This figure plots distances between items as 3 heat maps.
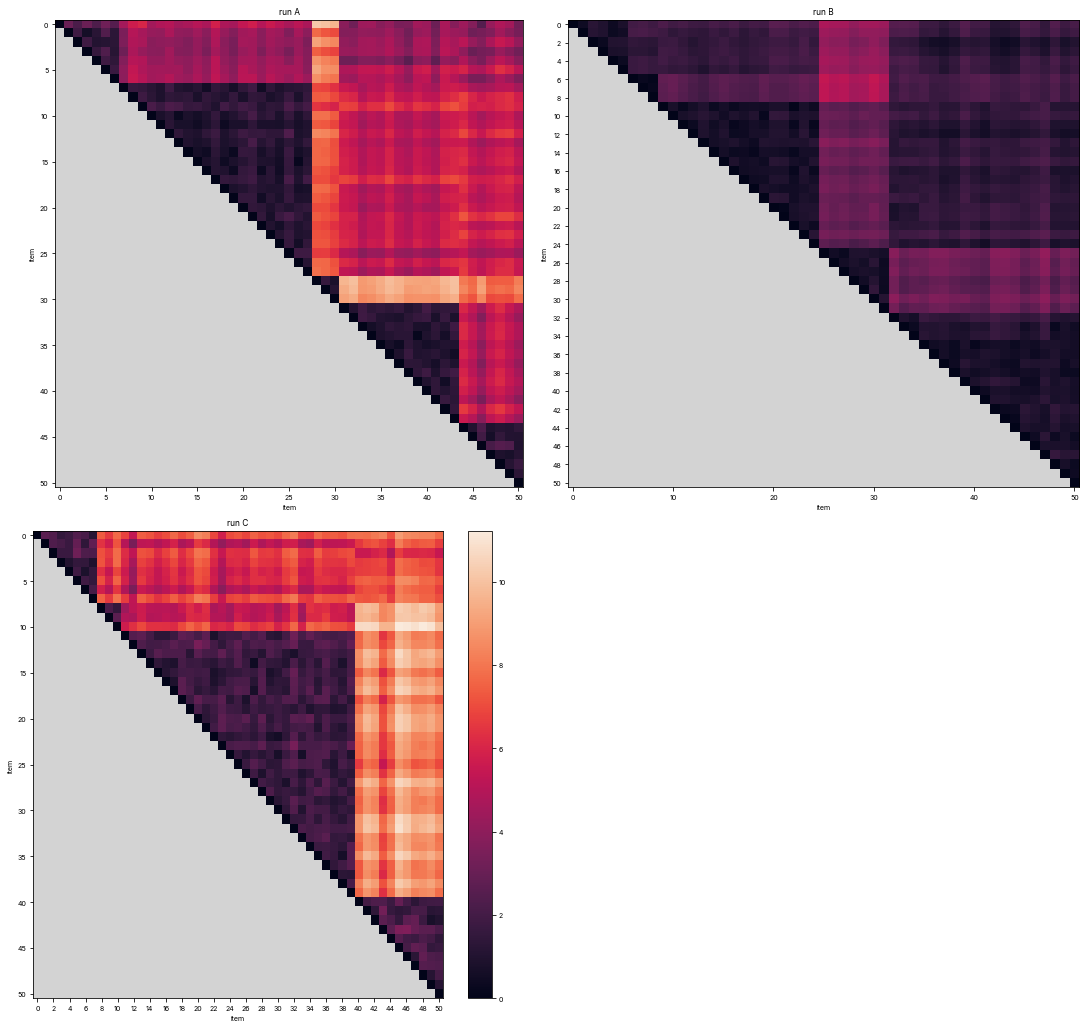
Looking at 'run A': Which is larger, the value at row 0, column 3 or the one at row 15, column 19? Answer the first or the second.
the first
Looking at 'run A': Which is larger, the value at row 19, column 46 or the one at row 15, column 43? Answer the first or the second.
the second
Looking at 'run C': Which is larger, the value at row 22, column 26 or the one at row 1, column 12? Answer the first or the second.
the second
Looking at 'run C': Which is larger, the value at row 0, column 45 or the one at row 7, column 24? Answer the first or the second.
the first
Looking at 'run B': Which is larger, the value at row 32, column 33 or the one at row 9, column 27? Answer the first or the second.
the second
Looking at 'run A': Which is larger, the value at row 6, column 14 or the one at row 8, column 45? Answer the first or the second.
the second
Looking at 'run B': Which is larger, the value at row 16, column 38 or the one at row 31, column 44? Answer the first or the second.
the second
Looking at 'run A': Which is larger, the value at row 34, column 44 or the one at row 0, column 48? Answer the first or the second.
the first
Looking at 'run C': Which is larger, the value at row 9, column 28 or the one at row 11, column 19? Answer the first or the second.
the first
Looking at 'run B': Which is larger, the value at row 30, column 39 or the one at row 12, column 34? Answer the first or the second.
the first
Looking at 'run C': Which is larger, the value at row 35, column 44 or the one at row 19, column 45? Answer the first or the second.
the second
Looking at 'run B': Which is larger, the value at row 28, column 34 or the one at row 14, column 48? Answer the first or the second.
the first
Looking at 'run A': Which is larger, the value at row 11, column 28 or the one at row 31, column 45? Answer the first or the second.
the first
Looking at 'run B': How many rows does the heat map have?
51
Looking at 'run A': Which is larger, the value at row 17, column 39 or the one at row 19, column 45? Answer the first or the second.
the first
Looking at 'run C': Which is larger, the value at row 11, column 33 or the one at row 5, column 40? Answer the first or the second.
the second
